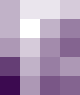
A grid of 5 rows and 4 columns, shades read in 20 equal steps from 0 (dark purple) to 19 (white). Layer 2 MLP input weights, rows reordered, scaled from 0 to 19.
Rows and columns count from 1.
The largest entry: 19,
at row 2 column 2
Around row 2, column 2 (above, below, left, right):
17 15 13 13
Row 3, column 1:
11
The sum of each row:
62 54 43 37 24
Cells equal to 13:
4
